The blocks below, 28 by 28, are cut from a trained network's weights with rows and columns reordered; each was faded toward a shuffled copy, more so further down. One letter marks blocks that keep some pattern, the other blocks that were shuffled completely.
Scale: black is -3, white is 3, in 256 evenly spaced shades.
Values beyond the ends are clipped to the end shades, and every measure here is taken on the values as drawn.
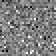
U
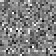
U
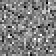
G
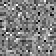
G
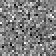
U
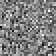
U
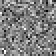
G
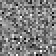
U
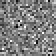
U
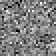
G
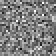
G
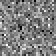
U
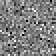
U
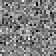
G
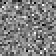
U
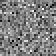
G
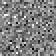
U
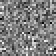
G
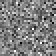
U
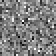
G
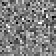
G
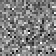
U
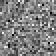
U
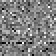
G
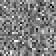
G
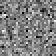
G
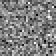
U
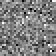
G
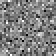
U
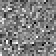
G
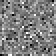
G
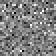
G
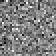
U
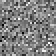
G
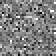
U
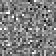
G
